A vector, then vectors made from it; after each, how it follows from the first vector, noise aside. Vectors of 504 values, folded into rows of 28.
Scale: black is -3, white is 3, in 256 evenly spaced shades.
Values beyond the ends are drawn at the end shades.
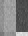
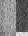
copied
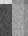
reversed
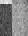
reversed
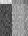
reversed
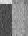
reversed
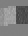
partly zeroed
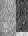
copied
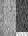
copied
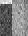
reversed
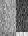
copied
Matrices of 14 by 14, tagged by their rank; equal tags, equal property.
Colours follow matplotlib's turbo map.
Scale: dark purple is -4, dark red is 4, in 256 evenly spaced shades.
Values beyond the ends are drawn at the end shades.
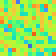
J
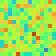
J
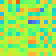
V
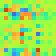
V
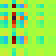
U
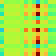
U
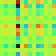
U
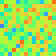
J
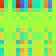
U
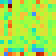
V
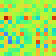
V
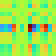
U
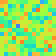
J
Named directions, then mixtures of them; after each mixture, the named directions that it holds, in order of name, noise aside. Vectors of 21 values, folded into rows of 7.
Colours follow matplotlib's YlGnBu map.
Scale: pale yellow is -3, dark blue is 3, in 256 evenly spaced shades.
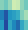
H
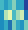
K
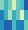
H, K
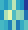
K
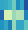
K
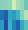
H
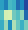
H, K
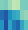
H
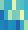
H, K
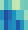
H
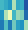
K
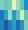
H, K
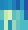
H, K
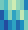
H, K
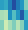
H, K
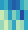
H, K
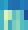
H, K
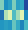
K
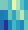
H, K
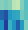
H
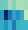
H, K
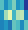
K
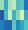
H, K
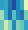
H, K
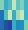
H, K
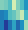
H, K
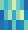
H, K
